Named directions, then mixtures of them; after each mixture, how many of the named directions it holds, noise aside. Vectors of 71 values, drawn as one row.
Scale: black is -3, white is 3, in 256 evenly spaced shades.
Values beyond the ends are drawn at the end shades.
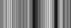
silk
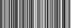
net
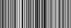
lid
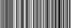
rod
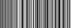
three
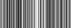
two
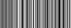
three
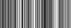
two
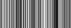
three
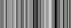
two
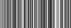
three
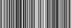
two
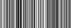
one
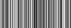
one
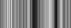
one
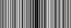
two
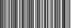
two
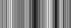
one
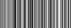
one
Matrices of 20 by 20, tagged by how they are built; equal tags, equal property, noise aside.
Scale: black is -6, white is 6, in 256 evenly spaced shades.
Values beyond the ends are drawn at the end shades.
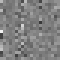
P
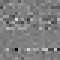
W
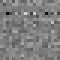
W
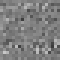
W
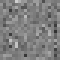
P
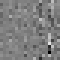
P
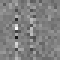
P
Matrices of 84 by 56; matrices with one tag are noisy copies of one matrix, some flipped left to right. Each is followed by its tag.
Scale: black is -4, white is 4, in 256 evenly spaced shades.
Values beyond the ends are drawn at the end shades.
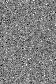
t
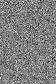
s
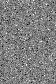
t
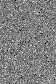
s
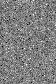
t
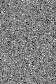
t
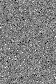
s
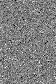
s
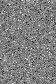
t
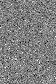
s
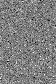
s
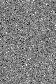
t
